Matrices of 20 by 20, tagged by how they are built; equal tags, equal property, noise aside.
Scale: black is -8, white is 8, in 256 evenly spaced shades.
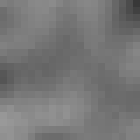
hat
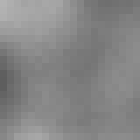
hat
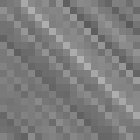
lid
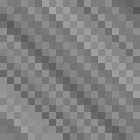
lid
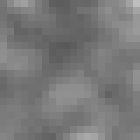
hat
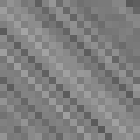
lid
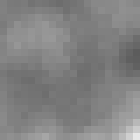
hat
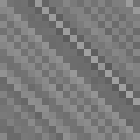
lid
